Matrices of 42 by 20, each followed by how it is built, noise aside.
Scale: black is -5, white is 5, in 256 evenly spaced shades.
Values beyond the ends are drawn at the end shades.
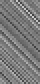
Toeplitz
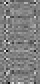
low rank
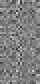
low rank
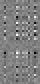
low rank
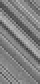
Toeplitz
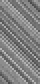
Toeplitz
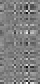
low rank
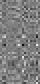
low rank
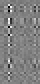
low rank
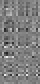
low rank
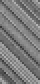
Toeplitz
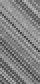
Toeplitz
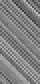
Toeplitz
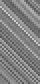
Toeplitz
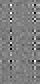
low rank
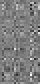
low rank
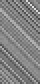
Toeplitz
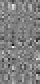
low rank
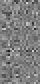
low rank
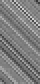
Toeplitz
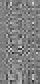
low rank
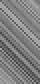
Toeplitz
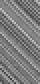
Toeplitz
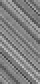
Toeplitz
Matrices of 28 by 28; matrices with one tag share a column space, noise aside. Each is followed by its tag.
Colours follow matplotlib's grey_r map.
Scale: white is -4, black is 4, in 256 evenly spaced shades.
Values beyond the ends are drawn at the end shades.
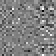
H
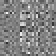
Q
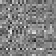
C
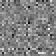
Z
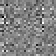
H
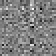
H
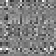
Z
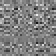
H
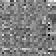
Z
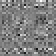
Z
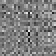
Q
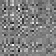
H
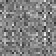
Q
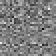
H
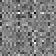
Q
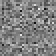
H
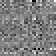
Z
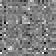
Z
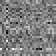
C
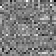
Z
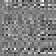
Z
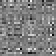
Z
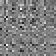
H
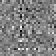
C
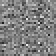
H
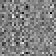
Q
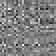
H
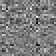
H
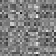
Q
